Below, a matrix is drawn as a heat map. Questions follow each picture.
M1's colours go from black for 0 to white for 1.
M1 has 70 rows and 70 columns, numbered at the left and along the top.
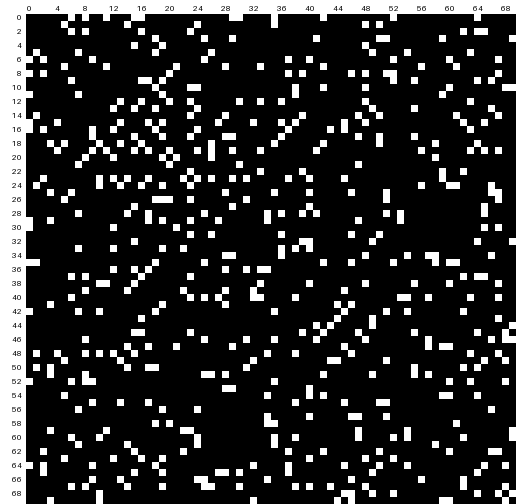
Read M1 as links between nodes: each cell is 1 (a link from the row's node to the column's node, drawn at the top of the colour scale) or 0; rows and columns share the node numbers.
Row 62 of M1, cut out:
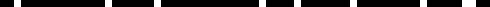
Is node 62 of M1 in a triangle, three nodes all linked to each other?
no
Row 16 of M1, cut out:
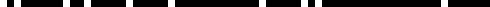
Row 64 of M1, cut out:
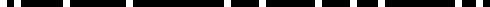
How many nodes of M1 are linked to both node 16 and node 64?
6
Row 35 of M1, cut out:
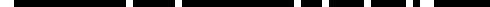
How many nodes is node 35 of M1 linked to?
10
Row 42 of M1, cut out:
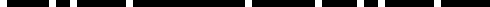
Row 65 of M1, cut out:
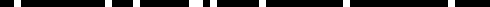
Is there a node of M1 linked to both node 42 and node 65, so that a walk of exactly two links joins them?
no
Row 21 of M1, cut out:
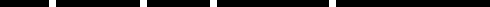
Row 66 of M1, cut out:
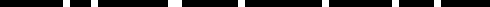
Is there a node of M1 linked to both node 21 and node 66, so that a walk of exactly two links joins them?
no
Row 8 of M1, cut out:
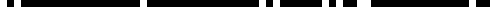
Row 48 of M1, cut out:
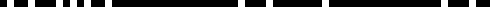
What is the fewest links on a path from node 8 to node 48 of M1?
1
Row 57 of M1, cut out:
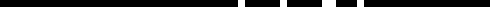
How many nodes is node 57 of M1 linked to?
5
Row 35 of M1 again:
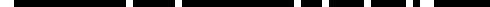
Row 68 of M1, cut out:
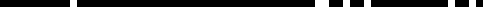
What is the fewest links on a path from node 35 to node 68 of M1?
2
